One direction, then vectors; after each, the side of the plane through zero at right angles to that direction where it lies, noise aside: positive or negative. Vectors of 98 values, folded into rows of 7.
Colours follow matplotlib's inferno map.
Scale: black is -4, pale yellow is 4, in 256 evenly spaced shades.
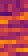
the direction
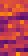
negative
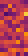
positive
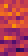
negative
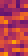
positive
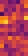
positive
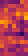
positive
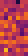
positive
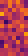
negative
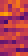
negative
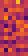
negative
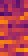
positive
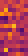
negative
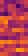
positive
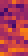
positive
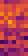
negative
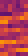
positive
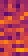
positive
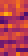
negative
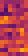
positive
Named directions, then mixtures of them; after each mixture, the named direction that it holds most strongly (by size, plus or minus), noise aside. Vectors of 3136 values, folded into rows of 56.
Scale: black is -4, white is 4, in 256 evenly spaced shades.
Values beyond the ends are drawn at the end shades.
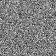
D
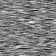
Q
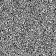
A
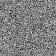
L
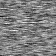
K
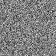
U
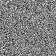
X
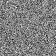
X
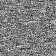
L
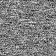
D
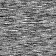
K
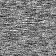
K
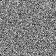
D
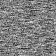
Q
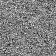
X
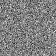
U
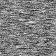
Q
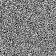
X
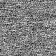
L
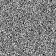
A
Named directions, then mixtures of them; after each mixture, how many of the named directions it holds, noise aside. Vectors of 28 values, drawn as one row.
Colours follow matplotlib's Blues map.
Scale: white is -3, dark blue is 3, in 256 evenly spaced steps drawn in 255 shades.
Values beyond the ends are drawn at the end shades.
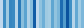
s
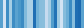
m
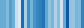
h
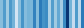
two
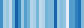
three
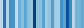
two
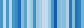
two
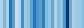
two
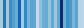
three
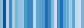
one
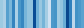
three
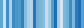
one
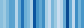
three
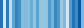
three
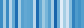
two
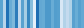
one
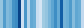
two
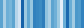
two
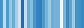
three
